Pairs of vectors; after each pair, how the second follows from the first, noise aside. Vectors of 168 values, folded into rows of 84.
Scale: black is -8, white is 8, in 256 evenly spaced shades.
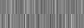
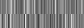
scaled up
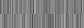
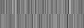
wrapped around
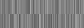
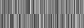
scaled up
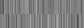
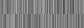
wrapped around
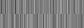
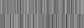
wrapped around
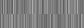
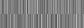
wrapped around
